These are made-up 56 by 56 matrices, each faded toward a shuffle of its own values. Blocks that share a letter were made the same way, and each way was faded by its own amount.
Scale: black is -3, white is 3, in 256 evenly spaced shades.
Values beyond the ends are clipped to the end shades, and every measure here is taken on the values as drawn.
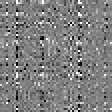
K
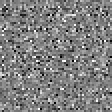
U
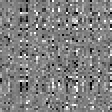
K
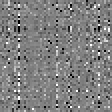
K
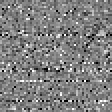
U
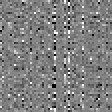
K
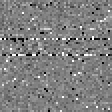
U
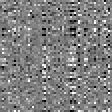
K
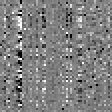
K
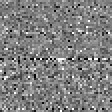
U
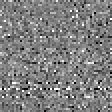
U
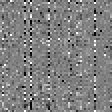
K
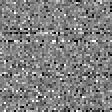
U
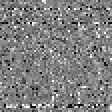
U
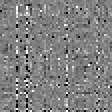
K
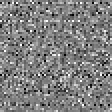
U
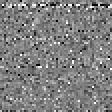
U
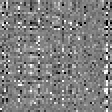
K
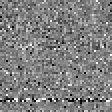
U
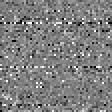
U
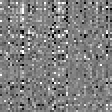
K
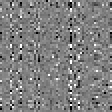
K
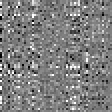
K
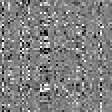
K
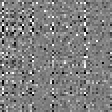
K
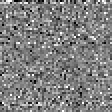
U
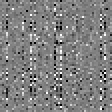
K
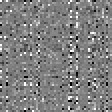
K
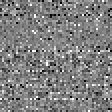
U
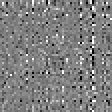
K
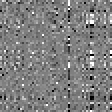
K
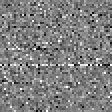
U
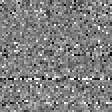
U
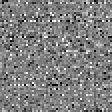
U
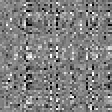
K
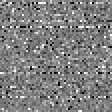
U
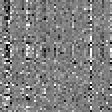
K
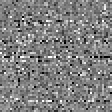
U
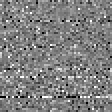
U
